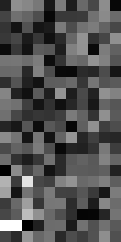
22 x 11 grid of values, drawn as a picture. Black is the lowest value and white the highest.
Average level on the scale: 30%. Roughest part: bottom left. Grain: fine. Mirror symmetry: none. Ninth with the highest average: bottom left. Odd patch: rougher, in the bottom left.
